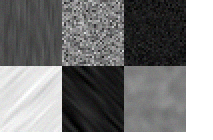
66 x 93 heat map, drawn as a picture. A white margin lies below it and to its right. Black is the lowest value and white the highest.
The table splits into 2 rows of 3 panels. Panel 1,1: low, streaked downward, faint in contrast. Panel 1,2: middling, fine-grained, strong in contrast. Panel 1,3: very low, fine-grained, faint in contrast. Panel 2,1: very high, slanting up to the right, faint in contrast. Panel 2,2: very low, slanting down to the right, faint in contrast. Panel 2,3: middling, blotchy, faint in contrast.
